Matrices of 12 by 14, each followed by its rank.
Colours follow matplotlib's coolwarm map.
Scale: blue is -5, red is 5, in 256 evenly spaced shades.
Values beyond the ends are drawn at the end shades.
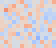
full rank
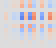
one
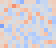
full rank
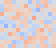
full rank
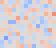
full rank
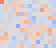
full rank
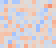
full rank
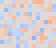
full rank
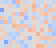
full rank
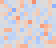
full rank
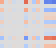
one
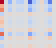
one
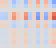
one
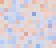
full rank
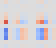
one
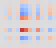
one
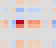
one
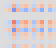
one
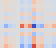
one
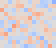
full rank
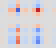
one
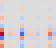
one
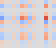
one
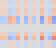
one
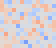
full rank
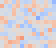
full rank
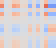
one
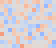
full rank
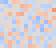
full rank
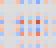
one
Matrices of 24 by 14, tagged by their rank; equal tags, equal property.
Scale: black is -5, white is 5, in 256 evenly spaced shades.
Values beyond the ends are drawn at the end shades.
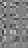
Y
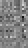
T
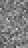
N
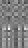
Y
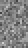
N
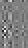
Y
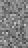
N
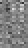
T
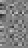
T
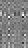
T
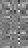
T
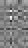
Y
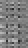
Y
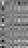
Y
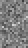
N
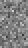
N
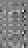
Y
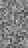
N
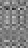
Y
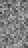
N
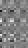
Y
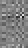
Y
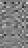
T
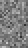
N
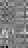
T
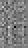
T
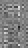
T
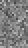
N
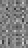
T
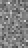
N
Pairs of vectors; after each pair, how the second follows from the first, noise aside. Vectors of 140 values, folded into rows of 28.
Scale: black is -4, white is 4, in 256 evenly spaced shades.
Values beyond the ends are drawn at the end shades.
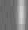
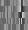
sign-scrambled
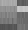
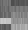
reversed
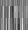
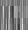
copied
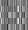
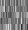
shuffled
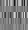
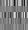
copied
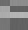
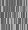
shuffled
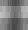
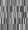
shuffled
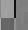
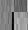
reversed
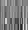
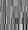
sign-scrambled
